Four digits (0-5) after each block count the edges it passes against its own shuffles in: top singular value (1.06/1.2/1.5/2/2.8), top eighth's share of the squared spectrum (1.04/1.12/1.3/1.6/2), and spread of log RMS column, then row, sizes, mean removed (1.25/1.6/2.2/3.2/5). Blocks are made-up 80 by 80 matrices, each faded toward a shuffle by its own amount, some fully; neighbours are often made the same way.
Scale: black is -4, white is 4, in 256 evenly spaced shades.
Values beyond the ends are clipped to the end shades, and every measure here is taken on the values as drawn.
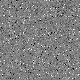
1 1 0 1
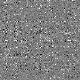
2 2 2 2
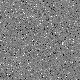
0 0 0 0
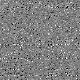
2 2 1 2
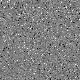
2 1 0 0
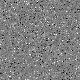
1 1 0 0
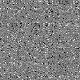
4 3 1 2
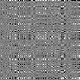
5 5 3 4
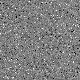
0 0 0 0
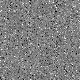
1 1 1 0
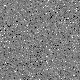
0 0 0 0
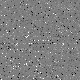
2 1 0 0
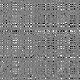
5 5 3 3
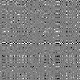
5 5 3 3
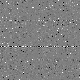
4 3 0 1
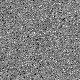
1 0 0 0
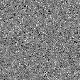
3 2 1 0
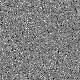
0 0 0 0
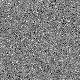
0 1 0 0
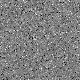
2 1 0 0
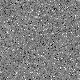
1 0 0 0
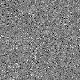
3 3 1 1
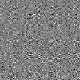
4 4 3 3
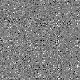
4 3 1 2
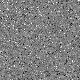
1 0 0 0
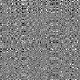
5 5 3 3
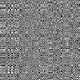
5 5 3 3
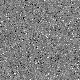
1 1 0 0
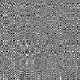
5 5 3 3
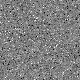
2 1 0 0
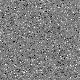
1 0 0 0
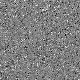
2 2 0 0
